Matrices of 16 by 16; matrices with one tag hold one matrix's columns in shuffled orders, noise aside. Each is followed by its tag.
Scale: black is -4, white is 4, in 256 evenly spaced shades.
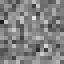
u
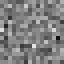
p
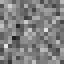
p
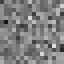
u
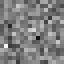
p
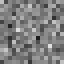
p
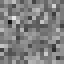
u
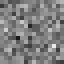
p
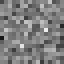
p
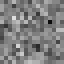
u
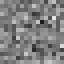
u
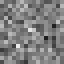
p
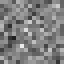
p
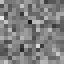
u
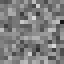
u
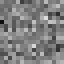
u
